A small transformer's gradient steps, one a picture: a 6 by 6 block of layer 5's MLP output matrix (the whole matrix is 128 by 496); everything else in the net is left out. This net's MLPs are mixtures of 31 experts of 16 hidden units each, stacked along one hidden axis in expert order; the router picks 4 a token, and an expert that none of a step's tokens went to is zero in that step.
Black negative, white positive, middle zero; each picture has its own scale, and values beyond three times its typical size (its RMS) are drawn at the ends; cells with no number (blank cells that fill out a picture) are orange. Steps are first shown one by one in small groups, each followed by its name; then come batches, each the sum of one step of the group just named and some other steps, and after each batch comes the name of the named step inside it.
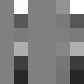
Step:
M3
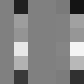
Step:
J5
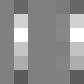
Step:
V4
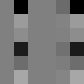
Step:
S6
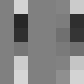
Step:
V4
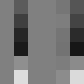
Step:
S6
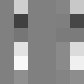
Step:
V4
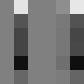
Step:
M3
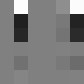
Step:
M3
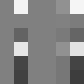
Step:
M3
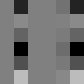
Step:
S6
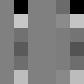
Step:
S6
